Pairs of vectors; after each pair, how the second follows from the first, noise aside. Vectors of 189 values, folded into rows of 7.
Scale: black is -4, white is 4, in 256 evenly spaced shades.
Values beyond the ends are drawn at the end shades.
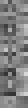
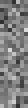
shuffled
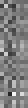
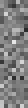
shuffled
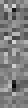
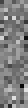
shuffled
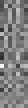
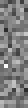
shuffled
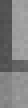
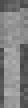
wrapped around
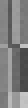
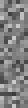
shuffled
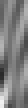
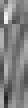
wrapped around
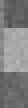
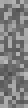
shuffled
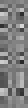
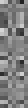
wrapped around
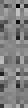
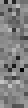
shuffled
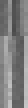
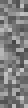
shuffled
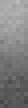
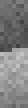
wrapped around
